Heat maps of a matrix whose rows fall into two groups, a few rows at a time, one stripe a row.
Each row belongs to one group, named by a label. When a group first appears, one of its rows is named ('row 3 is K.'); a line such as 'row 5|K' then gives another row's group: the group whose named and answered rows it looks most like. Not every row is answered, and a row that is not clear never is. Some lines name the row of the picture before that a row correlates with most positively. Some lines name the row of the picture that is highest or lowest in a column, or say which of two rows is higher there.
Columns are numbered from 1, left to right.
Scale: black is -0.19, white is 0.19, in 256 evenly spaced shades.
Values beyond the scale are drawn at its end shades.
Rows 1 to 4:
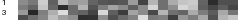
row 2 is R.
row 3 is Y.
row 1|R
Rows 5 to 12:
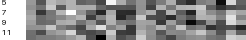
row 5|Y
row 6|R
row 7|Y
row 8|Y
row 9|Y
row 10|R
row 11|Y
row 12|Y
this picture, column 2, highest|10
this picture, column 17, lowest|9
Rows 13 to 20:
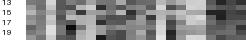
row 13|R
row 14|R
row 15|R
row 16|R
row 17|R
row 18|R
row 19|R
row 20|R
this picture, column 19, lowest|15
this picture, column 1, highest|15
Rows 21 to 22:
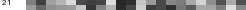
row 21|Y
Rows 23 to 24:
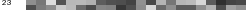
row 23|R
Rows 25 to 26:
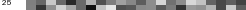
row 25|R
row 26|Y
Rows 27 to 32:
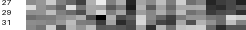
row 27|R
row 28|R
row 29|R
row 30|Y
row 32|R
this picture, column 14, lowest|31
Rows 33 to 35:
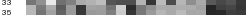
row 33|R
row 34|R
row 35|R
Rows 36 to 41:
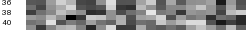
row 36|Y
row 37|Y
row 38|Y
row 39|R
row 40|R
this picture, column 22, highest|38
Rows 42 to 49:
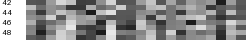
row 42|Y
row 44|Y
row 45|R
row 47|Y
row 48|Y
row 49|Y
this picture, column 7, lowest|44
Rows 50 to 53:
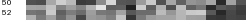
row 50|Y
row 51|R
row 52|R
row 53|R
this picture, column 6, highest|51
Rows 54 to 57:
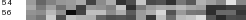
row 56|R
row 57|R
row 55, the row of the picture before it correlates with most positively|53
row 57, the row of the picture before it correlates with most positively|52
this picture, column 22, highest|54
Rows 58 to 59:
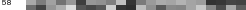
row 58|R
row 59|Y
